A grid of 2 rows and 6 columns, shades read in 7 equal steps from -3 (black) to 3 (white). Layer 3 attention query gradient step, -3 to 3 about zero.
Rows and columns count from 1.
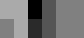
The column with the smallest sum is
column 3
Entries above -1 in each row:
4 4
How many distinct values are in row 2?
4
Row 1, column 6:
0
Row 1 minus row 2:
1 0 -1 0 0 0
